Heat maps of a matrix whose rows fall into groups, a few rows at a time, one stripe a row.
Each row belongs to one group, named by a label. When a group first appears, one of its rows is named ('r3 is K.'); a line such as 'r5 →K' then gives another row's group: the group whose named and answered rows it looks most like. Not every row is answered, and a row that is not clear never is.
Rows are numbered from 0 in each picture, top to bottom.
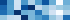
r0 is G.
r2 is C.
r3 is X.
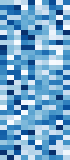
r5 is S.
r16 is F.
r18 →F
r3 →G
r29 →C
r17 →X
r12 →C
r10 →G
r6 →X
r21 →X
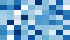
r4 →F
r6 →S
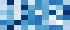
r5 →F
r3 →X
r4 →C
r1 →X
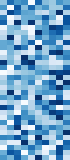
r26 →X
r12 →C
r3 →G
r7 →F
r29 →X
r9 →S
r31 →S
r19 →S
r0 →S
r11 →X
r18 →F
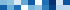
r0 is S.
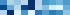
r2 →F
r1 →C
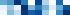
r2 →X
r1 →X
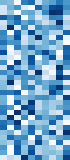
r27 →S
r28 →S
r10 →G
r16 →F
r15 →X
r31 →X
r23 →F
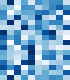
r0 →F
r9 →C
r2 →G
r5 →X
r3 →S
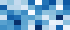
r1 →G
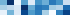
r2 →X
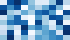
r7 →F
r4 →S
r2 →G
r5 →X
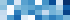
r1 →G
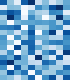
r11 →S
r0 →C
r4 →G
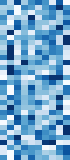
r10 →F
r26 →G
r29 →X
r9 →F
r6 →F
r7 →G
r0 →S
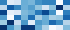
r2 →G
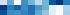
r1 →C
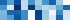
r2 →S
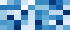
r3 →F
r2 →X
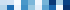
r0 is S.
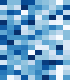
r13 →G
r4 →C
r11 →C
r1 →X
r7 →C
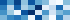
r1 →S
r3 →S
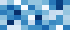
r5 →G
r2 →C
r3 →S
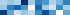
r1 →S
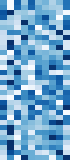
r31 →X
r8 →F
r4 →X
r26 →F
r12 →F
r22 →S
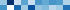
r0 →F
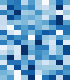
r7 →S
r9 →X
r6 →G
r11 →F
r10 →X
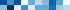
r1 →F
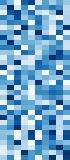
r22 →S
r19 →F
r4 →S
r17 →F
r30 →X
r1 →F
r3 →C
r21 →G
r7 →G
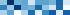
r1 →S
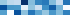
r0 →X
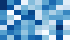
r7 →S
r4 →S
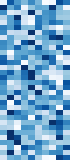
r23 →S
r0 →X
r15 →C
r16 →G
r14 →C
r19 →F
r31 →X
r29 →X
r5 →C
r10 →G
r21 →G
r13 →X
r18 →S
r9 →S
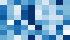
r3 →C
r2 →C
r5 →S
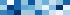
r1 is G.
